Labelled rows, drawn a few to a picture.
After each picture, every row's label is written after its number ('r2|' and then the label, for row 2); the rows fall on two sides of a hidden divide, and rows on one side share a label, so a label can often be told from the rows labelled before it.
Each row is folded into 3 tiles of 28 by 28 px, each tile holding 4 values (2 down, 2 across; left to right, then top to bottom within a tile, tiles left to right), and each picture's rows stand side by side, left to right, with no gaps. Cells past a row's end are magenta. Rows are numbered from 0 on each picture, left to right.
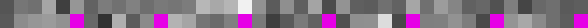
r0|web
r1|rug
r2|web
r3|rug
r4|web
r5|rug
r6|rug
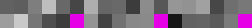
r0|rug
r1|rug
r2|rug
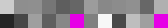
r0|rug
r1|web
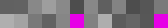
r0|rug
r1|rug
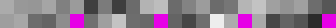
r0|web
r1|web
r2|web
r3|rug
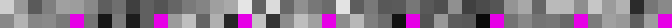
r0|web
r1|rug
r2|web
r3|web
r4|rug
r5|rug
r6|web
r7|rug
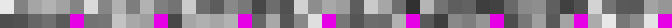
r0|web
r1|web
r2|web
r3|web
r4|rug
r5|rug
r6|rug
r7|web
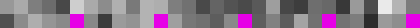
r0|web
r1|web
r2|rug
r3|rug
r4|web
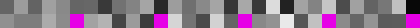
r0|web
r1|rug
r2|web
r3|web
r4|rug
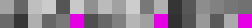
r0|web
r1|web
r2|rug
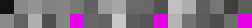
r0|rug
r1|rug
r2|rug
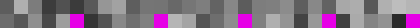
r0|rug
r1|rug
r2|rug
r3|rug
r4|web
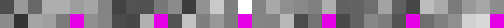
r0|web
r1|rug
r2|web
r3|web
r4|rug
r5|web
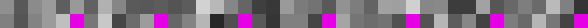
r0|web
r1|rug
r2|rug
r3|rug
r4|web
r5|rug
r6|rug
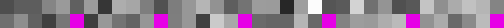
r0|rug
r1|rug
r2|web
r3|web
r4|web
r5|web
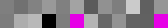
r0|rug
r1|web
